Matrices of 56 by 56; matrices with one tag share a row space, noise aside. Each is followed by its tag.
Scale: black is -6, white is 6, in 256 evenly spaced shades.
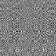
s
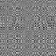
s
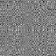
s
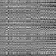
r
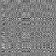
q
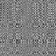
s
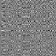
q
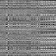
r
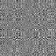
s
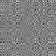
s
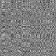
q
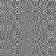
s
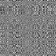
s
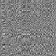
q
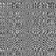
s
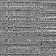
r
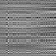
r
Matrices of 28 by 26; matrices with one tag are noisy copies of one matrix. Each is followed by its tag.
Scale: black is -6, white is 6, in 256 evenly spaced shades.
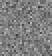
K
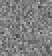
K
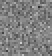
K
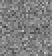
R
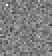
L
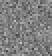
K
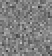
K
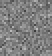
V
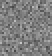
K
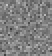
L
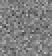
R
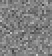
R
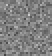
L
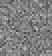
V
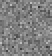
K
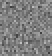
K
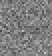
R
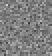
L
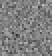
K
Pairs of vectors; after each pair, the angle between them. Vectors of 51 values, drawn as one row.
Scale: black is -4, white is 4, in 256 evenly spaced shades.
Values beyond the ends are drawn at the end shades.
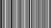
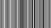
orthogonal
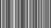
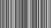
partly aligned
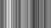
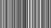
orthogonal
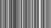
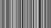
nearly opposite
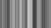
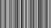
orthogonal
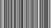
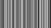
nearly opposite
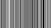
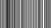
nearly opposite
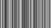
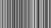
orthogonal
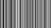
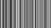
nearly parallel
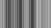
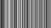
partly opposed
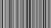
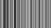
partly opposed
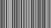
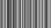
partly opposed
